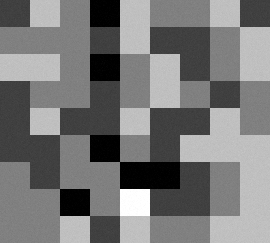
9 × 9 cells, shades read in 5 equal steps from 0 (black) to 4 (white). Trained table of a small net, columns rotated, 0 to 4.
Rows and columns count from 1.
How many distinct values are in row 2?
3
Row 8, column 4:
2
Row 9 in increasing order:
1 2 2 2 2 3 3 3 3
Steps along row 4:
up same down up up down down up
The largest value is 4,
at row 8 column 5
